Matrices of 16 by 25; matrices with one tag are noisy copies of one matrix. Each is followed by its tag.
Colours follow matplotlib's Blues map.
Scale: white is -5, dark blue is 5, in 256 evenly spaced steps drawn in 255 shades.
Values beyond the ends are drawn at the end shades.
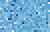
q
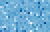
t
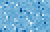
t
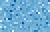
q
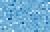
q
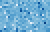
t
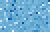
q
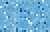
t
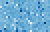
t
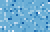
q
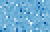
t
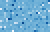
q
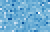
q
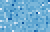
q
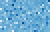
q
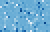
t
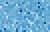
t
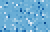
t
